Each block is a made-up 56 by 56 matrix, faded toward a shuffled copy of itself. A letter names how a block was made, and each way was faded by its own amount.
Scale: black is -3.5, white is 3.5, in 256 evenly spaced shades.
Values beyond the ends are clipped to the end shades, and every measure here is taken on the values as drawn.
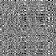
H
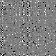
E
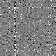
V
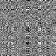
H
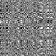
H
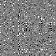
E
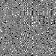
V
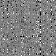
E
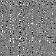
E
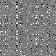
E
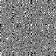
V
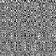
H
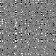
E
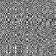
H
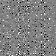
E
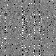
E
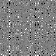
E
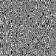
V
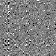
V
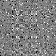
V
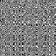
H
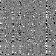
E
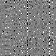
E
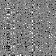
E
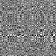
H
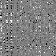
E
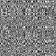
H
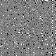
E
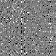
V
